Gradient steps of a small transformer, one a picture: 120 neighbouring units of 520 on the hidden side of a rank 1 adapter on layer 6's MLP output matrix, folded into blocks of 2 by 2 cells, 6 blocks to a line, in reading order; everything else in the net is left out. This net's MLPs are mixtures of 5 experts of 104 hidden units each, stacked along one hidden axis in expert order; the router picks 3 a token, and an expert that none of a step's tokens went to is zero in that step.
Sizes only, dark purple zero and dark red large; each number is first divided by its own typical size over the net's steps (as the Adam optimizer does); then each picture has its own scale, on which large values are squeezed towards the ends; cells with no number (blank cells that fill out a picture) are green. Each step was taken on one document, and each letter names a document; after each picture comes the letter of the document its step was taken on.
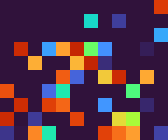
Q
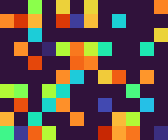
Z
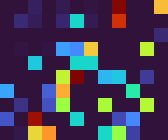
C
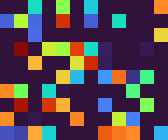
Q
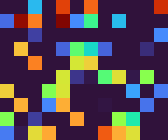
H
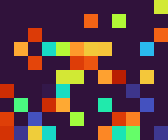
Q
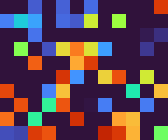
Z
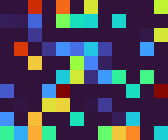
H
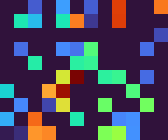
C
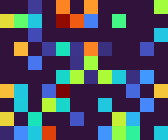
H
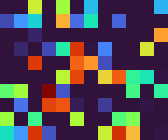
Z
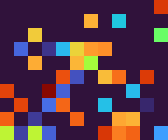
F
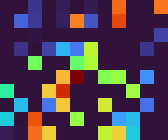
C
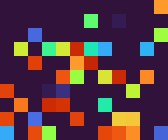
Q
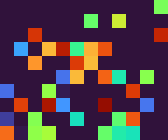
F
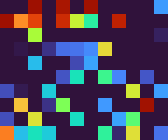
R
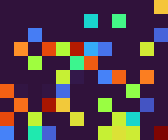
Q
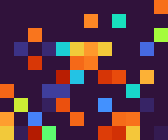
F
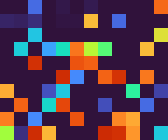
Z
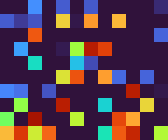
R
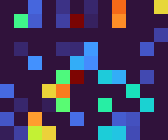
C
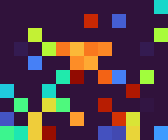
F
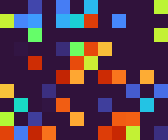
R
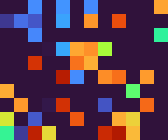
R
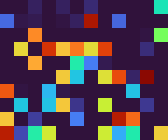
Q
